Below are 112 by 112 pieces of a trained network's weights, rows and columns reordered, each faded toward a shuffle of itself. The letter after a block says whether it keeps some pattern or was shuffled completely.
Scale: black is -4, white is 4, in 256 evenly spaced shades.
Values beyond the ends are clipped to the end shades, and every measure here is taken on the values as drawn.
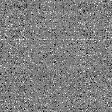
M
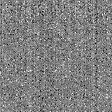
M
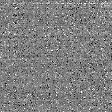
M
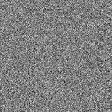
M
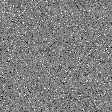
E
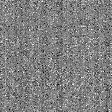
M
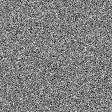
E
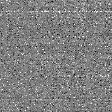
M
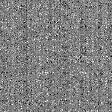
M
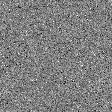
E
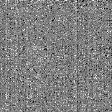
M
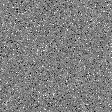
E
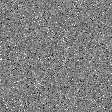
E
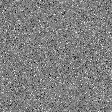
E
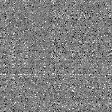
M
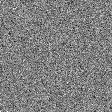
E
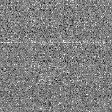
M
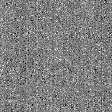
M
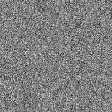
M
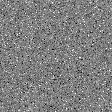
E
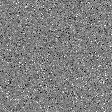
E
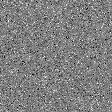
E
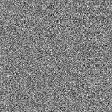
M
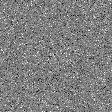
E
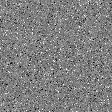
E
